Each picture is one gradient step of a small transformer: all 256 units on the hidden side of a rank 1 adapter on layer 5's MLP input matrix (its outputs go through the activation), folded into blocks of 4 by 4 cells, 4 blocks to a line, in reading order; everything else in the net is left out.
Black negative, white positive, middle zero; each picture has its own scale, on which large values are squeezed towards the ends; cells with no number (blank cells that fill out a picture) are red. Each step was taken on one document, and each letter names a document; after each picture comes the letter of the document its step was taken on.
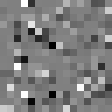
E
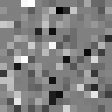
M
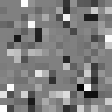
E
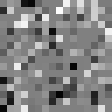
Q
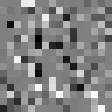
M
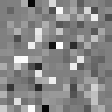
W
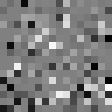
E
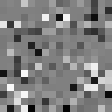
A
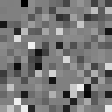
A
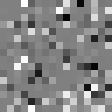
E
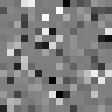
Q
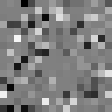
A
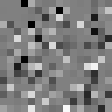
A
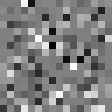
M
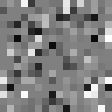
E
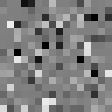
W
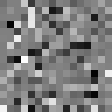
W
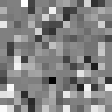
M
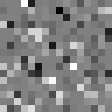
M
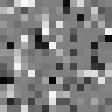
Q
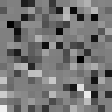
W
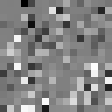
A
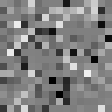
Q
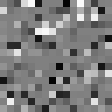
Q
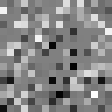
Q
